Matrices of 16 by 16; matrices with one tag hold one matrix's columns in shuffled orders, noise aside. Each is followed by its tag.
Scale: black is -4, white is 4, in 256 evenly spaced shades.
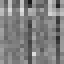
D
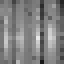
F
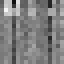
D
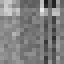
D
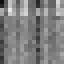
D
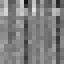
D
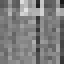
D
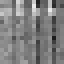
D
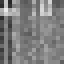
D
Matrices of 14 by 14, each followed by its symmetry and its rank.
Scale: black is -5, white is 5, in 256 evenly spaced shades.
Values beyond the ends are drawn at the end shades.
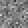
antisymmetric, full rank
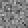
symmetric, full rank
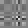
symmetric, rank one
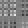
symmetric, rank one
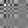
symmetric, rank one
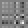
symmetric, rank one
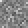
symmetric, full rank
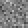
antisymmetric, full rank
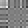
symmetric, rank one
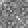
symmetric, full rank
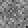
symmetric, full rank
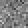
antisymmetric, full rank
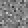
antisymmetric, full rank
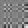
symmetric, rank one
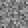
antisymmetric, full rank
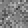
antisymmetric, full rank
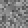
antisymmetric, full rank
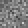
symmetric, full rank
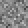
symmetric, full rank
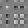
symmetric, rank one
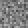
antisymmetric, full rank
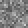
symmetric, full rank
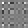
symmetric, rank one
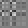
symmetric, rank one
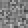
antisymmetric, full rank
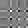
symmetric, rank one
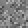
antisymmetric, full rank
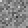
symmetric, full rank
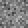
symmetric, full rank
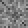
symmetric, full rank
